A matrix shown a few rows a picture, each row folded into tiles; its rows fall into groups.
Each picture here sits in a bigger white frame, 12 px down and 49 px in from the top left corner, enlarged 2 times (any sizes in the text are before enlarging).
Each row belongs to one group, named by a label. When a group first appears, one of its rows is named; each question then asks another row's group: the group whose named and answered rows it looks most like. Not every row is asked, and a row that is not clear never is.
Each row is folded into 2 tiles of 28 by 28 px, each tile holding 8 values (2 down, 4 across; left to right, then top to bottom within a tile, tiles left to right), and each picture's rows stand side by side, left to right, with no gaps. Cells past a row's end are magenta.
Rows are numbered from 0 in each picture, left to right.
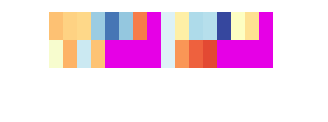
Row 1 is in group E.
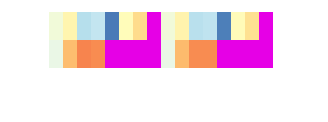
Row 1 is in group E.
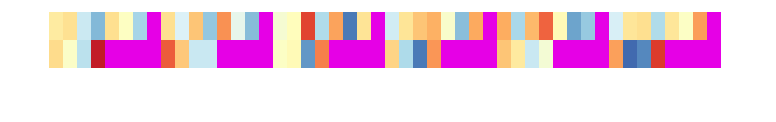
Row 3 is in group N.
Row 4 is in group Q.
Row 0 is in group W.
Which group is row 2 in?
N
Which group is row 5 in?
N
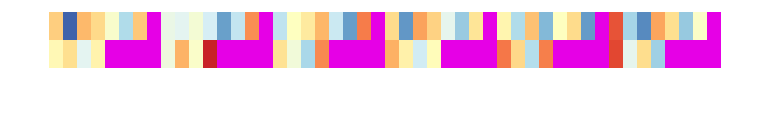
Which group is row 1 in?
E
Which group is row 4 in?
W
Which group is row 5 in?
Q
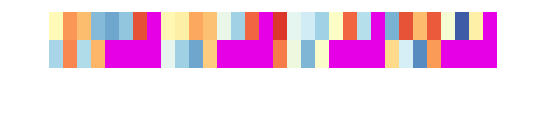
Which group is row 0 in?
E
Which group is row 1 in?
N
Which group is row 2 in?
W
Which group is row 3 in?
N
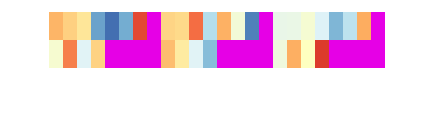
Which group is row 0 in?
E
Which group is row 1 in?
W
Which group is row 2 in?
E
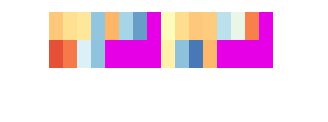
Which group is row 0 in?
W
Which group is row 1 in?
N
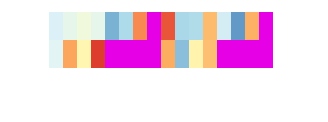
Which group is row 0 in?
E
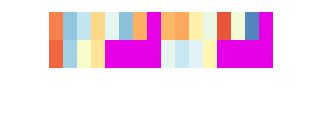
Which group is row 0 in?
Q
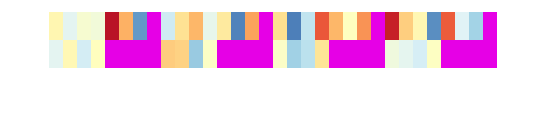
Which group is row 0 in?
W
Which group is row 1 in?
N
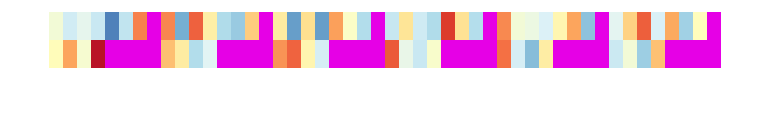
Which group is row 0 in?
E
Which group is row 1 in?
Q
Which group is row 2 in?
W
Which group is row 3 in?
W
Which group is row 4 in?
W
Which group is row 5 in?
N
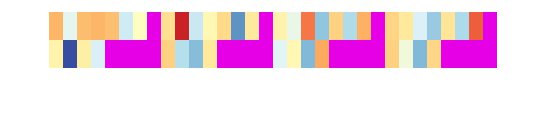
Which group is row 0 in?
Q
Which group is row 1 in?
N
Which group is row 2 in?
N
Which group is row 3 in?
N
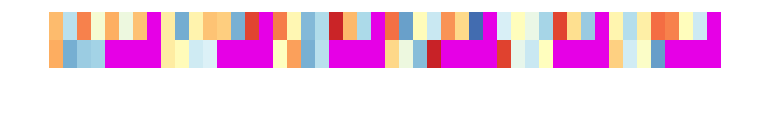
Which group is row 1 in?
Q
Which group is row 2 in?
W
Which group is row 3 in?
W
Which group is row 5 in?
Q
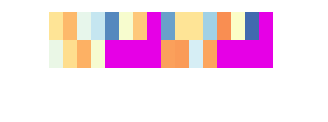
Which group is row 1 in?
W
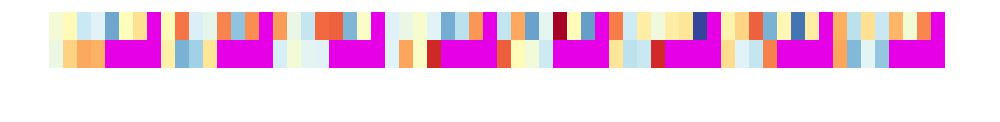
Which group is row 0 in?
E
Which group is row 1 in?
N
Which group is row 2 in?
Q
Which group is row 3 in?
E
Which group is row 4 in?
W
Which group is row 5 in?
W
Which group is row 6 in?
N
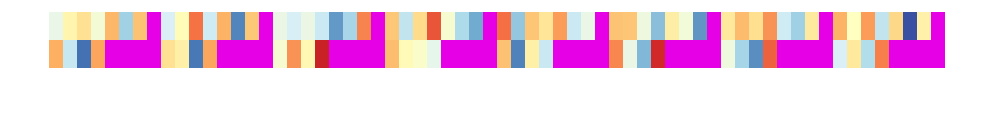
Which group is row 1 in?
N
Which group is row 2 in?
E
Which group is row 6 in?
N
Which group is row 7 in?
N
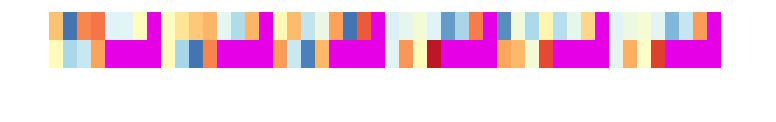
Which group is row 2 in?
N
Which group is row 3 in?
E
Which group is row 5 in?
E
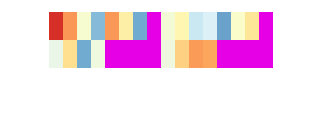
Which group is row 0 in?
W
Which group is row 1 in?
E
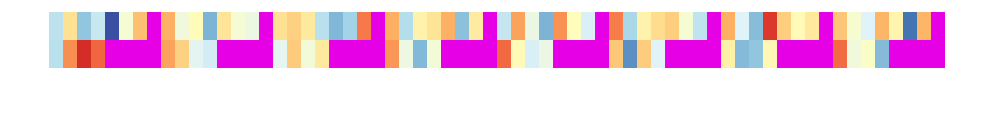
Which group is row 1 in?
W
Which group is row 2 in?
E
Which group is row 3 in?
Q
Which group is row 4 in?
W
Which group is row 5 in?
Q
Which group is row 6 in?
Q
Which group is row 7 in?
Q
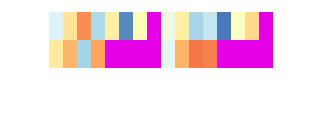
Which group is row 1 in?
E
